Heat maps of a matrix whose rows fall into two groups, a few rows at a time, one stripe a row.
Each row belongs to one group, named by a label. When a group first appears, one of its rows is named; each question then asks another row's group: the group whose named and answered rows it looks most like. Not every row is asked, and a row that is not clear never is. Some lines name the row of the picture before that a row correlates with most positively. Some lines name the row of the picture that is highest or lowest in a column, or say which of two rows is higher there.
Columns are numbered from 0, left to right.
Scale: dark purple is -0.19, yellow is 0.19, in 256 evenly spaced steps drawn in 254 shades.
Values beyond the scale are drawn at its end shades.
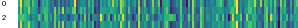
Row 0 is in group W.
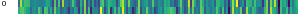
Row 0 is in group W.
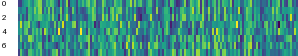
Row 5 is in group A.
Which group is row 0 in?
A
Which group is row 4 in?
W
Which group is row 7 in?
A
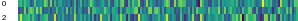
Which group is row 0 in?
W
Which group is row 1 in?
A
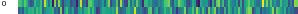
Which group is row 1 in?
A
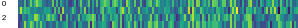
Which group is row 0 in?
A
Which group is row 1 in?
W
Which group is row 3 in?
A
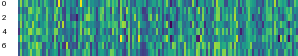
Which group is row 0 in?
W
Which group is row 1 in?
A
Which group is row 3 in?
W
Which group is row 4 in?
A
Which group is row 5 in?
W
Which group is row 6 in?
A
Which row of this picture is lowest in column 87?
1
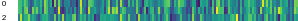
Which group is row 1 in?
W
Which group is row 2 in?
W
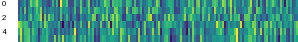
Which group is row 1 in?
A
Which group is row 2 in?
A
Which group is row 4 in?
W
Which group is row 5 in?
W
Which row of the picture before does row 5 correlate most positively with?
2
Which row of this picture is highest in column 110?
2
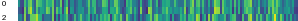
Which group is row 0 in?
A
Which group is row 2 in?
A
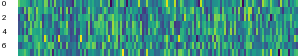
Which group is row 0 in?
W
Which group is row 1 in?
A
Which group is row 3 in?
A
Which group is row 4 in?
A
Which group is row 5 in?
W
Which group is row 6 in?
A
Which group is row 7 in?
W
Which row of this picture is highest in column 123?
0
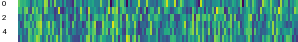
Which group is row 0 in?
W
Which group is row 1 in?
W
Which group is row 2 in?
A
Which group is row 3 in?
A
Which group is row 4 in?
A
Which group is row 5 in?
A
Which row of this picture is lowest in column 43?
1
